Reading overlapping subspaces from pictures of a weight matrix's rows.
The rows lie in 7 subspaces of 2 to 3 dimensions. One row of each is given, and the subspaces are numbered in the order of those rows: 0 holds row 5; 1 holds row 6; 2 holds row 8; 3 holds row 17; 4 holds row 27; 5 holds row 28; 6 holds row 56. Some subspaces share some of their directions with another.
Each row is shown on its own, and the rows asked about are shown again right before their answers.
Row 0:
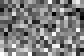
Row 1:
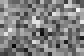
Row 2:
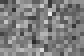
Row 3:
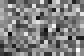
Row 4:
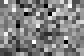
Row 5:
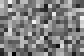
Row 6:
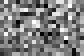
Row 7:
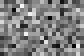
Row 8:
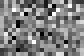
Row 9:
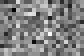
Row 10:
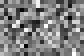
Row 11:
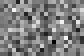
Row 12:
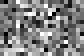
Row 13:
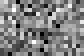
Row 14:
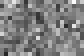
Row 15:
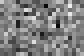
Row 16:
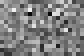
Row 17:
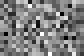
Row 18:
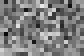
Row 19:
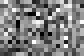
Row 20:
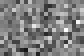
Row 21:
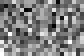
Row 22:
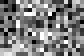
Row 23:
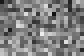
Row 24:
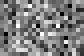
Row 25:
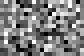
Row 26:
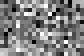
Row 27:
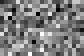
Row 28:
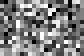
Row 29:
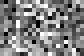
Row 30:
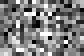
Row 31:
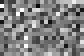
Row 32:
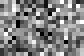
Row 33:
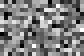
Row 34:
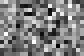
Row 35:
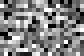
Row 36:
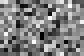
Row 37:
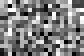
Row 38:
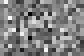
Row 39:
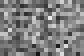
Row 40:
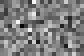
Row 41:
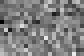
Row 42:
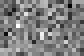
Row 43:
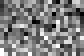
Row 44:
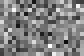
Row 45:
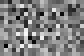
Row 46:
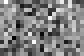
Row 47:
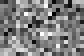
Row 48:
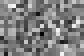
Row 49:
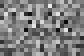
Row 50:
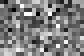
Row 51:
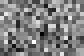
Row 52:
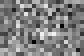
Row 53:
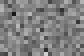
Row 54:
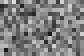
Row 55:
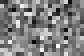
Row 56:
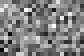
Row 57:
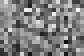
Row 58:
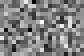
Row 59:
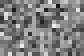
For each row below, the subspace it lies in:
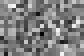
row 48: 4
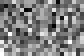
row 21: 6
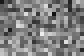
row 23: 0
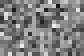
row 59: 4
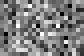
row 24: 3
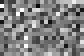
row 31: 1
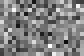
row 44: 2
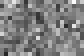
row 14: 4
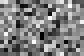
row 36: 5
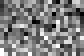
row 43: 0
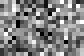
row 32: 2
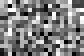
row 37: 0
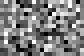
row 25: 1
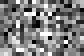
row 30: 5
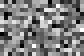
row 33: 4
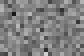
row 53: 0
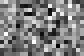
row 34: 5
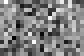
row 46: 5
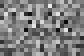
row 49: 3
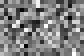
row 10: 1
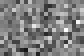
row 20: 5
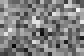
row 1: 6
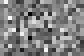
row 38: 2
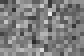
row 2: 1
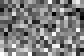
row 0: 0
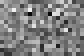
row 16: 3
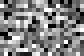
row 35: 4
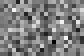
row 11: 5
